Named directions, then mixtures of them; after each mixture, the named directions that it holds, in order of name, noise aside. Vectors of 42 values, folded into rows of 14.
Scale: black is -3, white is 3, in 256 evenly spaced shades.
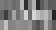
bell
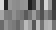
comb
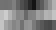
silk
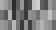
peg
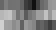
silk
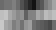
silk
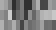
peg, silk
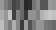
peg, silk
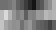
silk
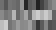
bell, silk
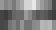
silk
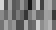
comb, peg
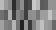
peg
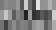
bell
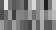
comb, peg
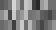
peg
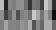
bell, comb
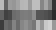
comb, silk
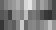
peg, silk
